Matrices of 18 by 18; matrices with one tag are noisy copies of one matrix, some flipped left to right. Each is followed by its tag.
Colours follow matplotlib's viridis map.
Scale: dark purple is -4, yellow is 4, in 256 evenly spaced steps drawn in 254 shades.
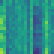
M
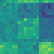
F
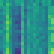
M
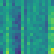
M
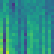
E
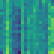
M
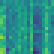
M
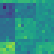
F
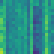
M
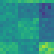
F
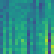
E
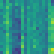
M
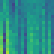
E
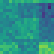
F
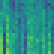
E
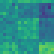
F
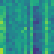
M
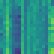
M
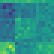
F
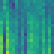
E
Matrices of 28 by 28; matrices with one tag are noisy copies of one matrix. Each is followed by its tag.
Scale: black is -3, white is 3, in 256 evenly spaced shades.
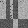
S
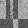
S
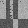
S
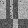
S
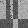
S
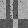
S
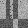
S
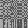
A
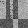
S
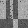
S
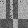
S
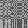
A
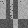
S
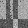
S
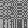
A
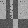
S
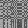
A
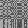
A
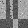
S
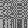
A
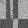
S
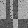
S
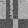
S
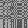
A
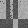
S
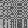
A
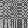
A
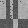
S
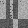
S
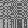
A
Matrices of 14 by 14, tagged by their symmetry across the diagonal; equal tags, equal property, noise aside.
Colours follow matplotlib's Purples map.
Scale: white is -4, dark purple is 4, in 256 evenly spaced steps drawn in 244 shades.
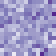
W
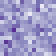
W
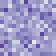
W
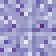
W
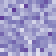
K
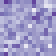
K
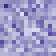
K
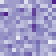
K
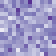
W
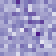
K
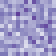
W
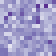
K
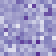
W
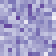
K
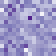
K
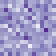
W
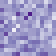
W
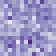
K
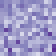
K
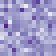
W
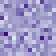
K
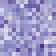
W
